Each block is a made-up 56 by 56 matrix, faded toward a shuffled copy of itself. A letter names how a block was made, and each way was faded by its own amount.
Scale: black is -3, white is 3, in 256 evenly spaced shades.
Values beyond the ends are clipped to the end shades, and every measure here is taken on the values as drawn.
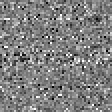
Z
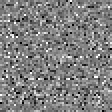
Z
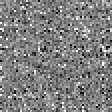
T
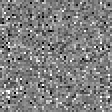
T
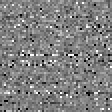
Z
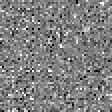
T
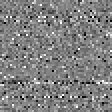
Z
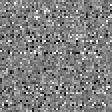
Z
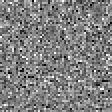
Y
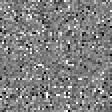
T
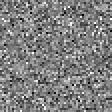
Y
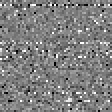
Z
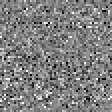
Z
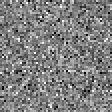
Y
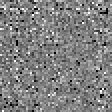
T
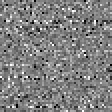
Z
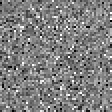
T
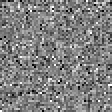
Y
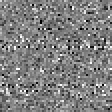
Z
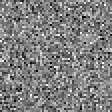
Y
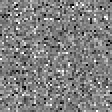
T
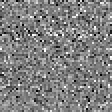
Y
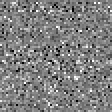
Z
